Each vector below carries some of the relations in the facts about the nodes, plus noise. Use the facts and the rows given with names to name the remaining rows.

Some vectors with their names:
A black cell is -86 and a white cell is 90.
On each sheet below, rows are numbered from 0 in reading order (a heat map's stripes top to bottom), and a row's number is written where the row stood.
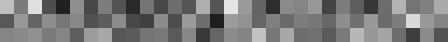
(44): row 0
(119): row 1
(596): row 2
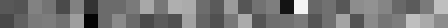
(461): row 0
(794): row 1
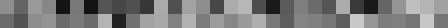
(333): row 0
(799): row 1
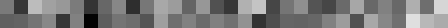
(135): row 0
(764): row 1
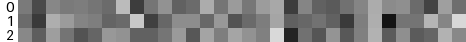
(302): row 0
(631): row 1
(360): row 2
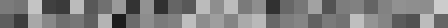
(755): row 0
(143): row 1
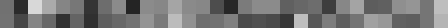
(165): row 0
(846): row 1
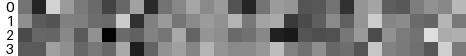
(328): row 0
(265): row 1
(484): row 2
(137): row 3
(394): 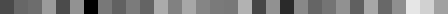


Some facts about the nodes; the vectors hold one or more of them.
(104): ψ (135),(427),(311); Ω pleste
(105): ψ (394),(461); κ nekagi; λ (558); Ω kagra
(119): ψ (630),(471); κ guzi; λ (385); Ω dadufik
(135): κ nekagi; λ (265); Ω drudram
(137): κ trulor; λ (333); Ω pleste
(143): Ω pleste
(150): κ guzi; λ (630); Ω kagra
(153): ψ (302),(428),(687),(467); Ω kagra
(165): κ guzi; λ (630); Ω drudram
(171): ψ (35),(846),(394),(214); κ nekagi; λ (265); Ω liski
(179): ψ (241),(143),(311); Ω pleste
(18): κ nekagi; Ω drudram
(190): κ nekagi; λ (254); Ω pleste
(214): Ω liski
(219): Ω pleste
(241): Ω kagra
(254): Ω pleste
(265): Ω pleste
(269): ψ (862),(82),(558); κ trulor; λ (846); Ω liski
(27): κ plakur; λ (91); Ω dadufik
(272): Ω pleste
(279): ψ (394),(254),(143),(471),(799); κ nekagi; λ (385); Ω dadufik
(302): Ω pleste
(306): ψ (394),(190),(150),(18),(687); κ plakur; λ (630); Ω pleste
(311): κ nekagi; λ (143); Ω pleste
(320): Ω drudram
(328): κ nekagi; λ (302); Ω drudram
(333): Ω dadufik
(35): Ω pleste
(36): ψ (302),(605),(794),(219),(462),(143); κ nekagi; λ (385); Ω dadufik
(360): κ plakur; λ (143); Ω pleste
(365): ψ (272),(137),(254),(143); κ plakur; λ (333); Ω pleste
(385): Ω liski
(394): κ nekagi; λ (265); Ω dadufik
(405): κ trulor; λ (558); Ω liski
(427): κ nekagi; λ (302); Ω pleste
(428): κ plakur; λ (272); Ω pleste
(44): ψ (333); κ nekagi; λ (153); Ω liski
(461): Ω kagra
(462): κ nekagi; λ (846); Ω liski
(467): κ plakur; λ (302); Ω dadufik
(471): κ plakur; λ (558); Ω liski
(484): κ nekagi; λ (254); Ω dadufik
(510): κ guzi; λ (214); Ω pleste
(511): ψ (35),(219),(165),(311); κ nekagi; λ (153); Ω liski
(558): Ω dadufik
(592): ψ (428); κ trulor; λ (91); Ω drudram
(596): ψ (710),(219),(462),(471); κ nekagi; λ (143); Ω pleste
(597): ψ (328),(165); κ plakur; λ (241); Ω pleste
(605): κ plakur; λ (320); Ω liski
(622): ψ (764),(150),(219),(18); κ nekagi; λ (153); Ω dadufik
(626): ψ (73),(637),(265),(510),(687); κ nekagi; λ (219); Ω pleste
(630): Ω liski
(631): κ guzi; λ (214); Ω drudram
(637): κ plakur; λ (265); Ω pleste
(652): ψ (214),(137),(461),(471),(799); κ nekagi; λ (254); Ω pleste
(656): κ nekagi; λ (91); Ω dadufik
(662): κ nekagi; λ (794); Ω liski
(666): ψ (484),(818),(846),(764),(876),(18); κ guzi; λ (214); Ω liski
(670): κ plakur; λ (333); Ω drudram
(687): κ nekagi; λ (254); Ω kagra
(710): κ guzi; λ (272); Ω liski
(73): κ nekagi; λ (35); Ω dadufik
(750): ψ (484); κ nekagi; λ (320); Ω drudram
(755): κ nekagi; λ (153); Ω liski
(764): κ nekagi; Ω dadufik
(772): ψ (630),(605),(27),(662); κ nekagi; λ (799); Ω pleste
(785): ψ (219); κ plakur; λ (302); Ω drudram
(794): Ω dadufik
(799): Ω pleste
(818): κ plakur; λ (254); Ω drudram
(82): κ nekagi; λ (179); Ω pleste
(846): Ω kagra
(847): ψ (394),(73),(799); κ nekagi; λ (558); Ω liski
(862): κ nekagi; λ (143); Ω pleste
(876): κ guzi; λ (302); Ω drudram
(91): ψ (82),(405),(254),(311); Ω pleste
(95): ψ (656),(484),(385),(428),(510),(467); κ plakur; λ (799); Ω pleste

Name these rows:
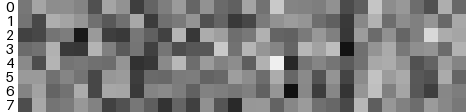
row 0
(652)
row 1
(785)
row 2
(558)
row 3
(269)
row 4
(427)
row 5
(306)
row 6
(95)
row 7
(36)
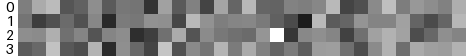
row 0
(171)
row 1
(687)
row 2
(104)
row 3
(214)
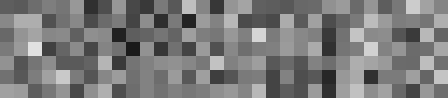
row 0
(27)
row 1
(666)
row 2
(365)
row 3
(511)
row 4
(190)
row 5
(592)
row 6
(626)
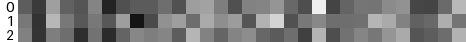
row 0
(241)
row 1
(311)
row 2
(150)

